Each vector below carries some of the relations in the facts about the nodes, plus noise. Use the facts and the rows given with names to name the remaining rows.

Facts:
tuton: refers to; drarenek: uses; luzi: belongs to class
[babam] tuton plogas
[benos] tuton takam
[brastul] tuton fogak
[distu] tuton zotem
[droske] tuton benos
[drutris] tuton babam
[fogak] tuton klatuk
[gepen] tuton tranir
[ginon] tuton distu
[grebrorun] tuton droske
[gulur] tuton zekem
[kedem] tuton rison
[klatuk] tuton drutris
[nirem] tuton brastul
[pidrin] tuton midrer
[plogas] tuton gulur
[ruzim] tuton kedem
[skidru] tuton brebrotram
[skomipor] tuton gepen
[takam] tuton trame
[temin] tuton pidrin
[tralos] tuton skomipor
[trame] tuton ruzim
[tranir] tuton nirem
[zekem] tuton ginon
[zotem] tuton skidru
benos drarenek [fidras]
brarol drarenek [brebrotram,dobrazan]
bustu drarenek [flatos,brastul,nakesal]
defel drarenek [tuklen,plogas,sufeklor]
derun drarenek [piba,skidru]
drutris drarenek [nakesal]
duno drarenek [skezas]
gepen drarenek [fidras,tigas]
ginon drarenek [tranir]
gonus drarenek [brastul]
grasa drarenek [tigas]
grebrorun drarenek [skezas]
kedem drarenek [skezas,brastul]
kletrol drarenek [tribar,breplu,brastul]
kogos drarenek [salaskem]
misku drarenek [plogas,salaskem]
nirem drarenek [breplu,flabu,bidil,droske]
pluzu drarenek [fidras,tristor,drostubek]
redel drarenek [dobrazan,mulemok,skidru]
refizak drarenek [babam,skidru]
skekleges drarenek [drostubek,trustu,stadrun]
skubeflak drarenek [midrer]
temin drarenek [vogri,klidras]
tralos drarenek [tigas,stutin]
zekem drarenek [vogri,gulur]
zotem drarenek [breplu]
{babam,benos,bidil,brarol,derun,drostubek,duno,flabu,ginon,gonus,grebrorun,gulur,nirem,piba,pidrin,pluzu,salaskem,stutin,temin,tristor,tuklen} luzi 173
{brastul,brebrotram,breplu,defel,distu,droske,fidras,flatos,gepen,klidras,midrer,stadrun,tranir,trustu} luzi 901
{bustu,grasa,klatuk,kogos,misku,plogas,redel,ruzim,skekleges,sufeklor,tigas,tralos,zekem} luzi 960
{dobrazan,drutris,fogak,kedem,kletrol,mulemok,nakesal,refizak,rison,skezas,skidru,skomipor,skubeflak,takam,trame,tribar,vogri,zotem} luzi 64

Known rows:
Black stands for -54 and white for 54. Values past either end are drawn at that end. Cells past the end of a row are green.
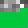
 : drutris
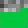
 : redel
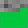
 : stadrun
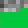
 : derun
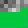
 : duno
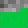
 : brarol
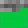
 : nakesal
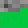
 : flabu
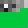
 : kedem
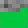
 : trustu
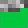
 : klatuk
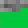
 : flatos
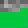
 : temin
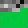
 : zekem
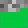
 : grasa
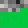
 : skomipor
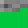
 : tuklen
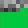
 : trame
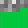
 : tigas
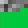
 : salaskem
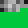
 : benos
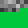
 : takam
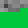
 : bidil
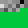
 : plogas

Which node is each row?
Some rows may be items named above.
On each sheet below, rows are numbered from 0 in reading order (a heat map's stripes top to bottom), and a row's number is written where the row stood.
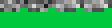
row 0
droske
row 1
ginon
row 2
klatuk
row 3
klatuk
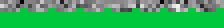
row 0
gulur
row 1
grasa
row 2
skezas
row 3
pluzu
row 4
fogak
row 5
plogas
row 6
gepen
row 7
breplu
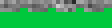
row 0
stutin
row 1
rison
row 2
tranir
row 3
tribar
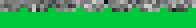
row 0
brebrotram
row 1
skidru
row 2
bustu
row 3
babam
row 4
takam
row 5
tralos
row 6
ruzim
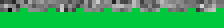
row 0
zotem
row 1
stutin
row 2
skidru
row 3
fidras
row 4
nirem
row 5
kletrol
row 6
pidrin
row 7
grebrorun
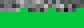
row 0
gonus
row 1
takam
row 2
distu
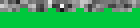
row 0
tranir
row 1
brastul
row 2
kedem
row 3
salaskem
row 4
bustu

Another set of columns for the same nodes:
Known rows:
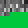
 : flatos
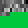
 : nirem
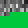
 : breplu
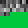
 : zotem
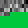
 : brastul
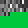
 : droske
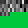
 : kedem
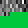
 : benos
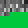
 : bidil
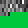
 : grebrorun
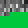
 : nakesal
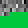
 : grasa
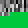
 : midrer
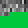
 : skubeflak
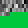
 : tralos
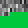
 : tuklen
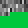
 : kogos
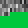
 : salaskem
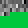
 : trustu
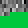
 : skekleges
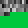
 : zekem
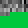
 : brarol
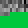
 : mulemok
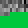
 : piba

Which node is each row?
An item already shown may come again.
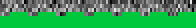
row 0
gepen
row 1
brastul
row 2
gulur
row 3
drutris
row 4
skidru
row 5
salaskem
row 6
kedem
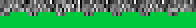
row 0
brastul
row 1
benos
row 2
temin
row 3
rison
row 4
takam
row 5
grebrorun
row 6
ginon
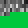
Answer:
breplu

